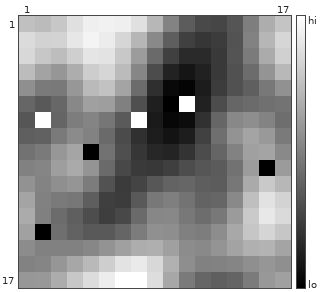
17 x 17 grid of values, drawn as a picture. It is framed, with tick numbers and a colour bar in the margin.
Odd rows or columns: none. Histogram: bell-shaped. Slope: none. Lone odd cells: 6, 3 higher and 3 lower than their neighbours. Ninth with the lowest average: centre.
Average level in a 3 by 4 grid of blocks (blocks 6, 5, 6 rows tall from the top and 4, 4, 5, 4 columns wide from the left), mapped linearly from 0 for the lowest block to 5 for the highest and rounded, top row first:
4503 | 3103 | 3334
